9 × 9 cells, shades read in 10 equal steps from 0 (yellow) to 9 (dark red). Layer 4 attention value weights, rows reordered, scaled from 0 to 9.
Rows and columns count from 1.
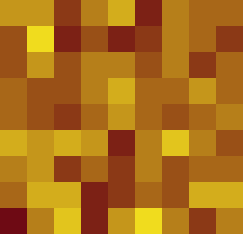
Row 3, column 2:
3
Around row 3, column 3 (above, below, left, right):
8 6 3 4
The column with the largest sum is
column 4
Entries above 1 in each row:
9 8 9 9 9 8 9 9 7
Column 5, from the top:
2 8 4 2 3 8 7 7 3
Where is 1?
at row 6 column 7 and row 9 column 3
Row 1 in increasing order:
2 3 3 4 4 5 5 7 8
